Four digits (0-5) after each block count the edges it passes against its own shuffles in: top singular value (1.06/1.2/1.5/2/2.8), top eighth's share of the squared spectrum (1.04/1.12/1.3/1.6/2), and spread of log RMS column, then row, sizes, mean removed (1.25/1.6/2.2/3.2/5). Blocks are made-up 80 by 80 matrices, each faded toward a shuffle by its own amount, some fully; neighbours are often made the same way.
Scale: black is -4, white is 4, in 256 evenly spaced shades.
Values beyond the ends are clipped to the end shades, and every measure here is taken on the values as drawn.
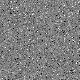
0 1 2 0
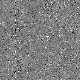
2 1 2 0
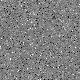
0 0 0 0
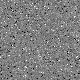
0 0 0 0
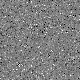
0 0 0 0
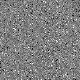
1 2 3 0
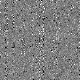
2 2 3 0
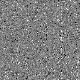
1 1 2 0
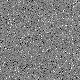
0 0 0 0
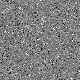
0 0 1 0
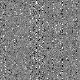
2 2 3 0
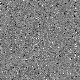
1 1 1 0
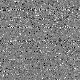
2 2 0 3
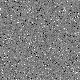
0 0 0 0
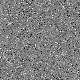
0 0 0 0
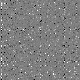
4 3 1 1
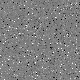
1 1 0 0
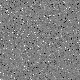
1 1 0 0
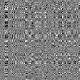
5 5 3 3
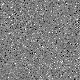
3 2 0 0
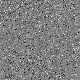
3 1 0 0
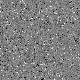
1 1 0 0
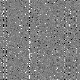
4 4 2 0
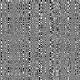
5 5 4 2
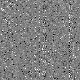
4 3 2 0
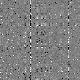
4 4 2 1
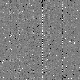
4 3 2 0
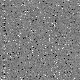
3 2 1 0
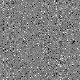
3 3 2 0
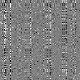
5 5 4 2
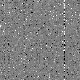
4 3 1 0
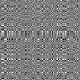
5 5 4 4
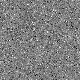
2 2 0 0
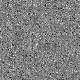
3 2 0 0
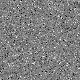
0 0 0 0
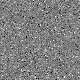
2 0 0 0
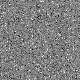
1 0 0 0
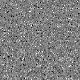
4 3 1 1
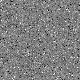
1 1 0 0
